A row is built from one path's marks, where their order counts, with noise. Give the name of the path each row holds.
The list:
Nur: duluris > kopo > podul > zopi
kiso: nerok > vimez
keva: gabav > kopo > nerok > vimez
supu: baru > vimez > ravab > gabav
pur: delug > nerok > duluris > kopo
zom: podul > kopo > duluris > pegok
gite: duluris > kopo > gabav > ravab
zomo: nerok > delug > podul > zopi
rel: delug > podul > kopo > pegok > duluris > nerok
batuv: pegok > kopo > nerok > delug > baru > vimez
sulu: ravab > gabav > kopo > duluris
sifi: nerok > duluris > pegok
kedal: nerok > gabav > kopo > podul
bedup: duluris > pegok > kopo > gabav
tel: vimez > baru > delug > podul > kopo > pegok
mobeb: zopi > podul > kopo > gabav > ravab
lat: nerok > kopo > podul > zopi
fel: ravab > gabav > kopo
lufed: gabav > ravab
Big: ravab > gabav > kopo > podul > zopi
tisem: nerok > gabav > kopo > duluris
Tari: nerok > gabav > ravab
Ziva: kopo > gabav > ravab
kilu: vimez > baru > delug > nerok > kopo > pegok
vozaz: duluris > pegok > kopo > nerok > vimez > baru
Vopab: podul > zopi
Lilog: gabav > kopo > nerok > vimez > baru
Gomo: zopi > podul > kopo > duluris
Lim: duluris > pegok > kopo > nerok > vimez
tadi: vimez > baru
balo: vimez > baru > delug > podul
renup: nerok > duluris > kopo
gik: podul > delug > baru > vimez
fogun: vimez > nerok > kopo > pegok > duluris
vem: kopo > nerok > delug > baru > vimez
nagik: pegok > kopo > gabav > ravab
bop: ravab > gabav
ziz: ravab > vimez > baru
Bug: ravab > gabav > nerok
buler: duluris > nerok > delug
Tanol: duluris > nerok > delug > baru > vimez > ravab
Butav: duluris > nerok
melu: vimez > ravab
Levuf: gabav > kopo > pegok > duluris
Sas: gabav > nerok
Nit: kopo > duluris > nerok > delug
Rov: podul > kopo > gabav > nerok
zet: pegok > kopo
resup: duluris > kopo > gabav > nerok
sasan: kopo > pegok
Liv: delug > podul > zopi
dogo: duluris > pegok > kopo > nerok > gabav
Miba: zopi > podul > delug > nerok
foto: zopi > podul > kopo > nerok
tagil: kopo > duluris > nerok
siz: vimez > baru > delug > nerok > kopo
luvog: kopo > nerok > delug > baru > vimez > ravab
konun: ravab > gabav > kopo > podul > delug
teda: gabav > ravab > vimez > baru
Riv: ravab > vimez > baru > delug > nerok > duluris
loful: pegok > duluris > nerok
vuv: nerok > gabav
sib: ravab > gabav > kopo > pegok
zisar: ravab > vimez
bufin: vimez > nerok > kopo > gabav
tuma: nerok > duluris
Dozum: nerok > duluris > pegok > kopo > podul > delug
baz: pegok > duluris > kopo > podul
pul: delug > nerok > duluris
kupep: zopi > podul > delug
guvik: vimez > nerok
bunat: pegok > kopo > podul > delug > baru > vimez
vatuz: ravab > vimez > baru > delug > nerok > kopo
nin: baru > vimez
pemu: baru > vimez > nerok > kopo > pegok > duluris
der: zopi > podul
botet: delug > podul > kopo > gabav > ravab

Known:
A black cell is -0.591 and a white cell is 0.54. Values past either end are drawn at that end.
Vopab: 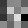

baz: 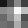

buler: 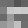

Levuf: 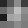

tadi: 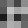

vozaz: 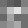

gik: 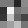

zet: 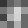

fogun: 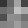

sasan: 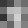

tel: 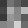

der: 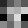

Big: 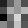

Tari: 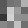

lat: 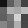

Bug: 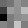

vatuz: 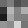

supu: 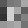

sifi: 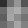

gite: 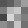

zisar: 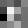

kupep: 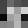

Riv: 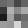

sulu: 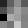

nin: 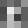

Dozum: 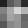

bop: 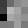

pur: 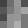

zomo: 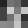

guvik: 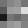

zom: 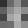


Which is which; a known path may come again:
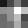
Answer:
baz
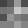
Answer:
fogun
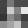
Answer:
balo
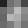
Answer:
renup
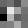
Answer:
zisar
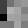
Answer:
bop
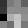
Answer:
fel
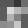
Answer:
bunat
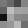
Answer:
Lilog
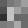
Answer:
melu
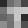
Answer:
Nur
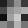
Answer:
Gomo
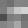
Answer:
Butav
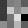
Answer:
Vopab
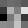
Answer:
Miba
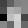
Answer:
mobeb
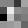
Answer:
teda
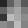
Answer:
tisem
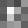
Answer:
kiso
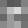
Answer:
vozaz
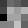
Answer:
konun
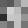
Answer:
Ziva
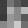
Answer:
tel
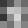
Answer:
sasan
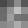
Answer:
pemu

